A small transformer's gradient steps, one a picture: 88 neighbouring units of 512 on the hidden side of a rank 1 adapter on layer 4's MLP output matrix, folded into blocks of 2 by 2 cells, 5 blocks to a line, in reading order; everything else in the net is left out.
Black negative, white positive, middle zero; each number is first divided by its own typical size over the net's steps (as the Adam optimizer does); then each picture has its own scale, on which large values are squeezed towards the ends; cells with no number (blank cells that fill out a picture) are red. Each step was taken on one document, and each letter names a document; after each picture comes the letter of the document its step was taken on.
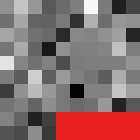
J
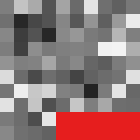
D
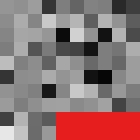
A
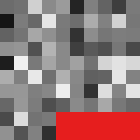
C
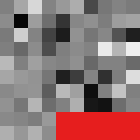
D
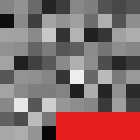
C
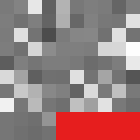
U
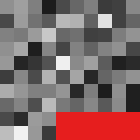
C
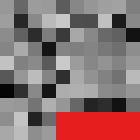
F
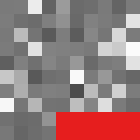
U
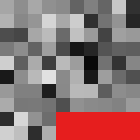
A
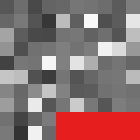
F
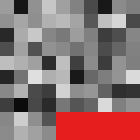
C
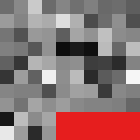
A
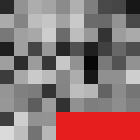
A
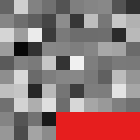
F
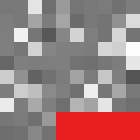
U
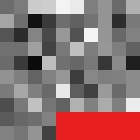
C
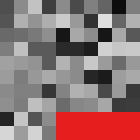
A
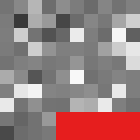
U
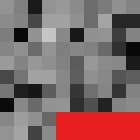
D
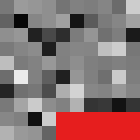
F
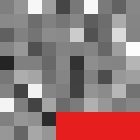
D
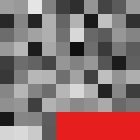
C
